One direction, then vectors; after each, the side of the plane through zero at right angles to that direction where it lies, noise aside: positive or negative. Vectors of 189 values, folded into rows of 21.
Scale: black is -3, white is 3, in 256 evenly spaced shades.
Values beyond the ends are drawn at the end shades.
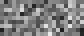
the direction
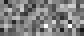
positive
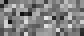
positive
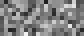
positive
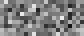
negative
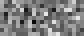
positive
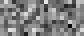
negative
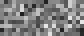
positive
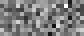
negative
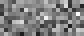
negative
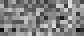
positive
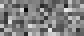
positive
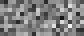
positive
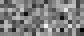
positive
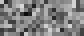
positive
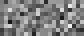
positive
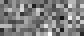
positive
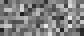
positive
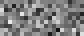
negative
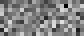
positive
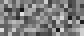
negative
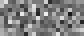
negative
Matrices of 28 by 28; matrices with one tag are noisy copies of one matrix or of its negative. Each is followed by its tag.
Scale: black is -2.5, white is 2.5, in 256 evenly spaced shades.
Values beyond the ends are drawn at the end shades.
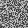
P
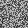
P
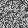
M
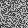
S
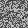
M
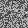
M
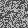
M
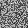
S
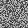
P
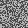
P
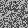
M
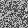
M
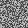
P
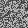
M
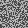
P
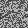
M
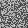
S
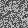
M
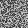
S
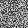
S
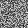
S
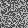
S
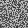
P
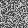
S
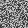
P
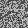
M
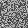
S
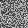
S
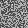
S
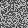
S
